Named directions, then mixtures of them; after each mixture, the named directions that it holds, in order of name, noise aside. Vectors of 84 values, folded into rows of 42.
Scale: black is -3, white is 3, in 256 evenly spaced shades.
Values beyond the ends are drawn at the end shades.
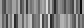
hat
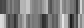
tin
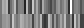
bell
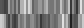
bell, tin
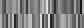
hat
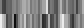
hat, tin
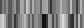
bell, tin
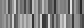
bell, hat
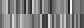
bell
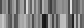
bell, tin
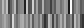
bell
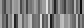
hat
